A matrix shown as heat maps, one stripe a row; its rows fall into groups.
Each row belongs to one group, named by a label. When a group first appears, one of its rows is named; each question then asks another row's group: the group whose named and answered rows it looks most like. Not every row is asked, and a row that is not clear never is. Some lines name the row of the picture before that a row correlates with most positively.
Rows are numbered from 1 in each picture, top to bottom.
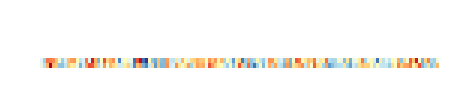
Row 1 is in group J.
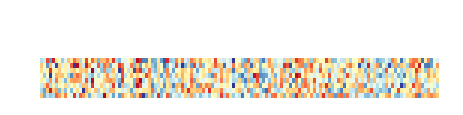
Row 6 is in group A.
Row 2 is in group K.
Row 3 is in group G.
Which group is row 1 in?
J
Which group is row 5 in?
G
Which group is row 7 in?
J
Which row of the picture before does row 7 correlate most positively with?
2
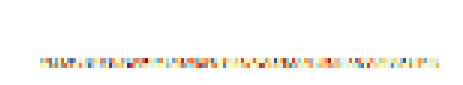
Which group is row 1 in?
A
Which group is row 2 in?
K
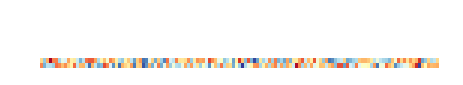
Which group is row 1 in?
J
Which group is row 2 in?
G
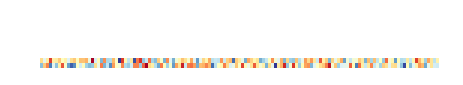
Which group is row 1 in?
G
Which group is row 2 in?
A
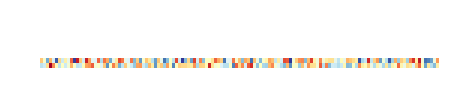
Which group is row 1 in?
K
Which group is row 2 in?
J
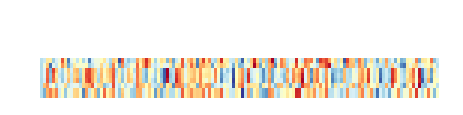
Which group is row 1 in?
A
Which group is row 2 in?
A
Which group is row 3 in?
J
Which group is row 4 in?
J
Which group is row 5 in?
J
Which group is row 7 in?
J
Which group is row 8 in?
J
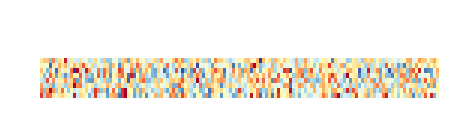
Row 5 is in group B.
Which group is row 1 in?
B
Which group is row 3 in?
K
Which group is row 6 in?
K
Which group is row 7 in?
B
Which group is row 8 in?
B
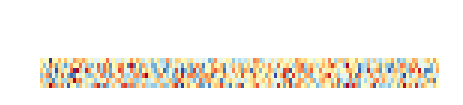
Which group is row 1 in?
G
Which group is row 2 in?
K
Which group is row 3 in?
K
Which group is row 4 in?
A
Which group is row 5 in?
K
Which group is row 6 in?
B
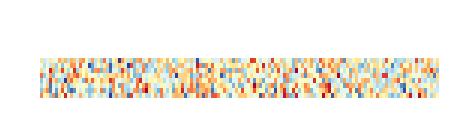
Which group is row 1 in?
G
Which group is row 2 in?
K
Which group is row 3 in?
B
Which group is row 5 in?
J
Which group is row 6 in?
A
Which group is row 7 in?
A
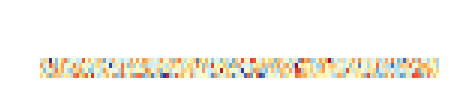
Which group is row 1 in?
A
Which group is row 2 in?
B
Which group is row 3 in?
G
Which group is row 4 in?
G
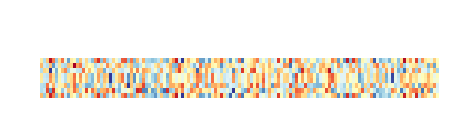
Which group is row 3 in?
A
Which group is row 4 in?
K
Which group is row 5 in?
K
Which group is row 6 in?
B
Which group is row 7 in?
J
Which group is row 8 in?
B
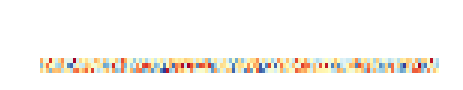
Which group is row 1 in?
B
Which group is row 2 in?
A
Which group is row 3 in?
G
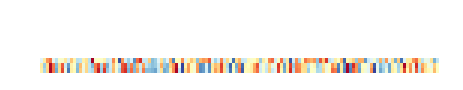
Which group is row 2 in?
B
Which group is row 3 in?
B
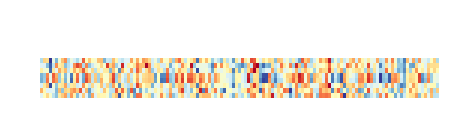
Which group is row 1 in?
A
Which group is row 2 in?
G
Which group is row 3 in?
G
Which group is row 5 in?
J
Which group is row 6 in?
A
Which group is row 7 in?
K
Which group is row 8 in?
A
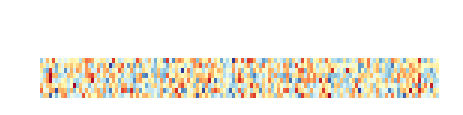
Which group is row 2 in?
K
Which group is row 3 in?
K
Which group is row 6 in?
B
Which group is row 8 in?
A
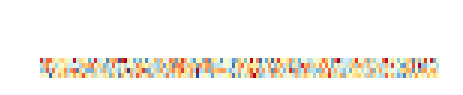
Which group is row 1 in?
B
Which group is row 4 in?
G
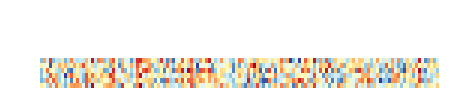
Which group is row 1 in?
A
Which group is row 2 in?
G
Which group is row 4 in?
J
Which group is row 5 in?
J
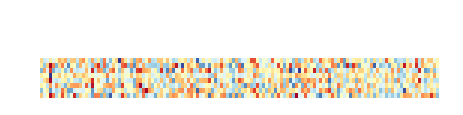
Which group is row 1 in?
G
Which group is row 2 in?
B
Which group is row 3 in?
A
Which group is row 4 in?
G
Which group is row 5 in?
A
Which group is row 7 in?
A
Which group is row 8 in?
B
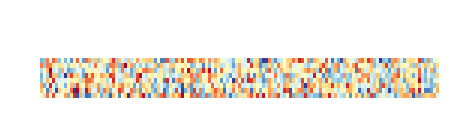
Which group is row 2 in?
B
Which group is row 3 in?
A
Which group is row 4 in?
J
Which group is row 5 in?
J
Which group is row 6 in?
K
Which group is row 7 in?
K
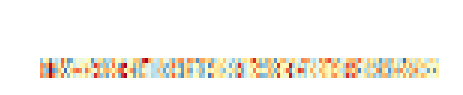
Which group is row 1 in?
A
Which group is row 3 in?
K
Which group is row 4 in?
B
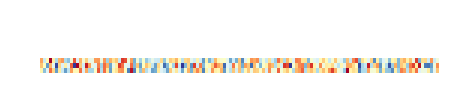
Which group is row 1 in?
B
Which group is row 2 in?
K
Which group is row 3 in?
K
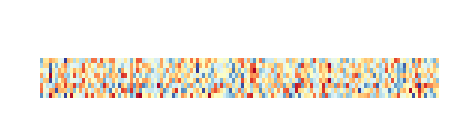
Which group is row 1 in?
J
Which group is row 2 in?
A
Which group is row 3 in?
G
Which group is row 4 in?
B
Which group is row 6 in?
G
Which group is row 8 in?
J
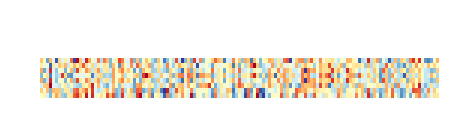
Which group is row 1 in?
K
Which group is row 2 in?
G
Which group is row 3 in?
K
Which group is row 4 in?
A
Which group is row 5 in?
K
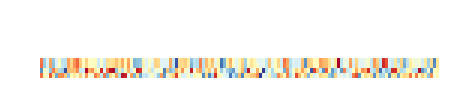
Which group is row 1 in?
K
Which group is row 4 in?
B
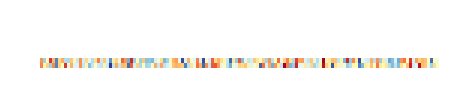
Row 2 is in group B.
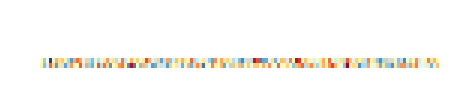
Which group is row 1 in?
G
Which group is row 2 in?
K
